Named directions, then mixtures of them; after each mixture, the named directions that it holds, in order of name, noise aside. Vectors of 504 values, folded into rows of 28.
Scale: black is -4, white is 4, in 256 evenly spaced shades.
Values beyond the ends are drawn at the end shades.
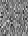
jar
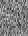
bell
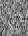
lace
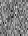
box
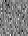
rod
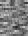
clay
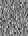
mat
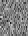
jar, lace, mat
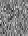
bell, box, rod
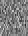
bell, lace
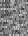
clay, rod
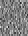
mat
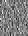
mat, rod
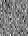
rod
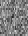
box, clay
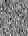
rod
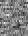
bell, clay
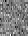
clay, rod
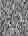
lace, mat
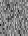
box, rod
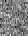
bell, clay, rod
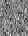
jar, rod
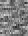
clay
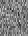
bell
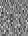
bell, jar, mat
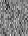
box, jar, rod
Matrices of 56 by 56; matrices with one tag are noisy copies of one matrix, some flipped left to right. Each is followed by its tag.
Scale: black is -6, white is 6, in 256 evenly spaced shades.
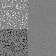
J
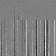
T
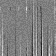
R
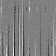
R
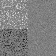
J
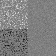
J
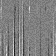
R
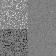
J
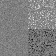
J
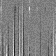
R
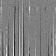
R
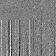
T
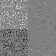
J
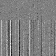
T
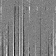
R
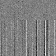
T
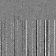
T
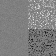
J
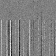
T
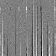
R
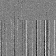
T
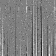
R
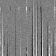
R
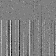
T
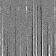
R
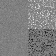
J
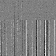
T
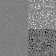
J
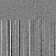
T
